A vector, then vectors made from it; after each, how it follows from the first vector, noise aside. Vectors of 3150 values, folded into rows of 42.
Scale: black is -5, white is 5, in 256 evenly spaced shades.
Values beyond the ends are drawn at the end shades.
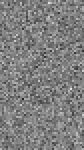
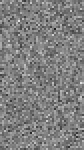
wrapped around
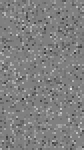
partly zeroed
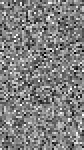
scaled up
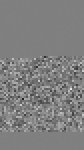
partly zeroed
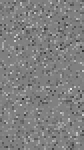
partly zeroed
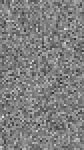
wrapped around
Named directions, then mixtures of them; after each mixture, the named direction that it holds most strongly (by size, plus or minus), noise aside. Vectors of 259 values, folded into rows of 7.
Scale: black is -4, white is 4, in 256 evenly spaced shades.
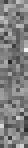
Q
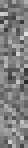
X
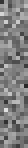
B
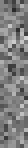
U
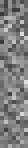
U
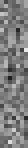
X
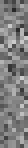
U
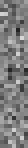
X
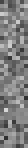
B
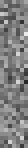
X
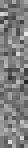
X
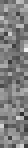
Q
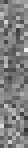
Q
